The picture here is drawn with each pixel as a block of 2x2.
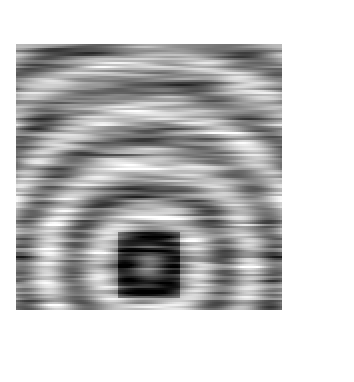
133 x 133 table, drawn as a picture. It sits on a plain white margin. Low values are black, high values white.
Concentric rings centre on the bottom middle. The ninth with the lowest average is the bottom middle. No overall slope runs across the table. In the bottom middle lies a patch that is lower than the rest.
